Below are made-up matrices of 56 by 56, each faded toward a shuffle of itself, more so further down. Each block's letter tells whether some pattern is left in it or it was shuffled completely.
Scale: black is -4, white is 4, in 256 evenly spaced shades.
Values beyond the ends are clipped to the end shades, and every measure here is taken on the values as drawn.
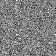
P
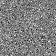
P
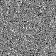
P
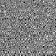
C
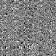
C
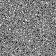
P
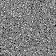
P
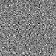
C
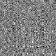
C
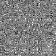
C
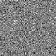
C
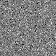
P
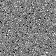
P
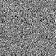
C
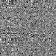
C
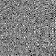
C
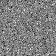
P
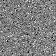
P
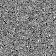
P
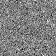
P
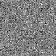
C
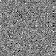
C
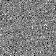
C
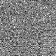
C
